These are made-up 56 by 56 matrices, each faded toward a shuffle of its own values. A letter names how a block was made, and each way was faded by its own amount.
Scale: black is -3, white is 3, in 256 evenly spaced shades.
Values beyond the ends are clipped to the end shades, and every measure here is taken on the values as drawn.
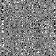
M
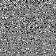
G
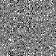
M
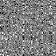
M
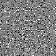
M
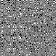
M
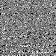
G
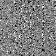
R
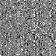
M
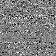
G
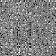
M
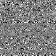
G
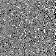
R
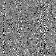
R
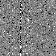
R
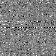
G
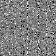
R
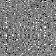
M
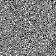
R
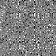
M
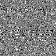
G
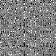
M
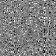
M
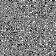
G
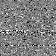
G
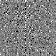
M
